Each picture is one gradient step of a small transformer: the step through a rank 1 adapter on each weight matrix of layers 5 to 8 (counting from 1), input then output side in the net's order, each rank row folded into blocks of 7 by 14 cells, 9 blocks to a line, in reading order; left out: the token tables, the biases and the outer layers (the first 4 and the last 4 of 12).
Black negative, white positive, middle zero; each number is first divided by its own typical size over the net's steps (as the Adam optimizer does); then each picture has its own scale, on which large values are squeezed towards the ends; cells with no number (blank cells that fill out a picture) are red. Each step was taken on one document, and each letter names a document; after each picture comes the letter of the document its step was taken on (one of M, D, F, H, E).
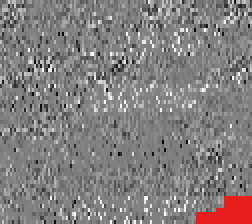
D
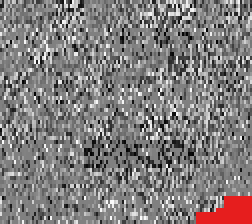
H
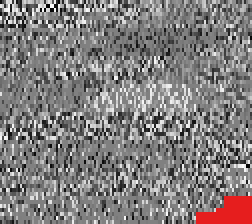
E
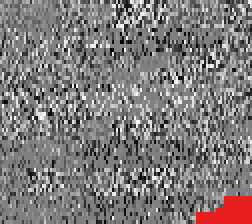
H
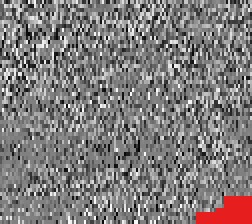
H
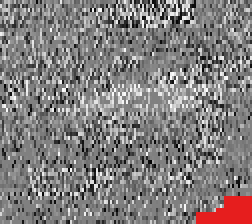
H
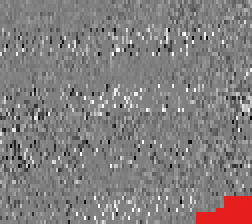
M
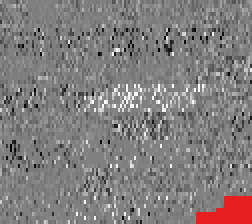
M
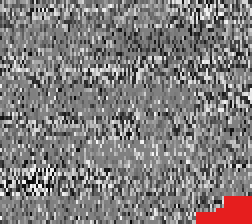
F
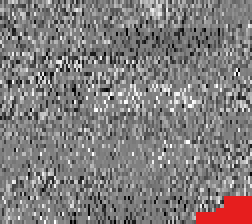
D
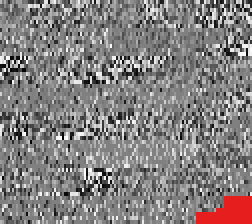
E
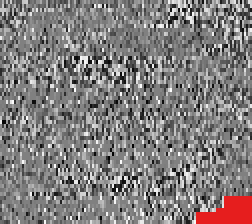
F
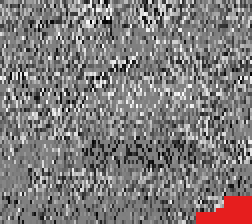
H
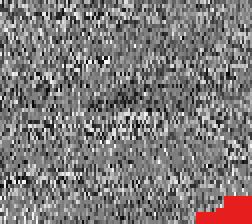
F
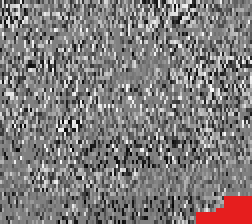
H
